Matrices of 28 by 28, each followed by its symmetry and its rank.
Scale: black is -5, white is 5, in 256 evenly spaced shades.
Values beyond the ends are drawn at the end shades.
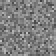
antisymmetric, full rank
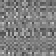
neither, rank three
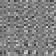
neither, rank three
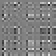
antisymmetric, rank two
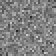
symmetric, full rank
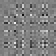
antisymmetric, rank two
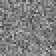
antisymmetric, full rank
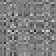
neither, rank three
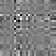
antisymmetric, rank two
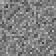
symmetric, full rank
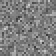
symmetric, full rank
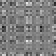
antisymmetric, rank two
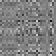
neither, rank three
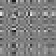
antisymmetric, rank two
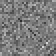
symmetric, full rank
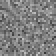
antisymmetric, full rank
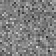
antisymmetric, full rank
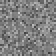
antisymmetric, full rank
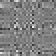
neither, rank three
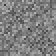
symmetric, full rank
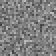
antisymmetric, full rank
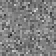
antisymmetric, full rank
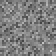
symmetric, full rank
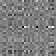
neither, rank three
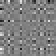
antisymmetric, rank two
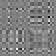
antisymmetric, rank two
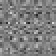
neither, rank three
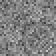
symmetric, full rank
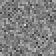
symmetric, full rank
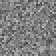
antisymmetric, full rank
